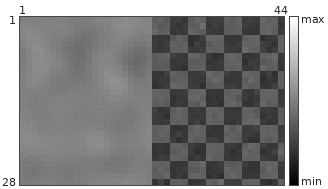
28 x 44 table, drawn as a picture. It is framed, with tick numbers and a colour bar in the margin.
The table splits into one row of 2 panels. Panel 1,1: middling, blotchy, faint in contrast. Panel 1,2: low, checkered.
